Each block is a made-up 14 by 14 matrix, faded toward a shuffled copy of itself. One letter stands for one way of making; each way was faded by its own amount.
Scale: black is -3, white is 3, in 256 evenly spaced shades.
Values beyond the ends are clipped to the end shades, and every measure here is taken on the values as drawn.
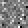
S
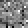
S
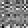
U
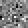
S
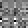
U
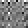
U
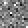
S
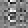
U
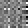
U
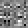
U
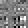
U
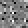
S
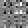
U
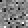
S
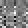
U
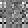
U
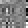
U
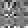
U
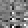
U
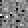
S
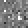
S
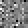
S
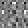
U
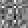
U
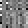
U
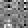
U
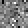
S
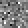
S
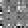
U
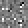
S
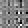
U
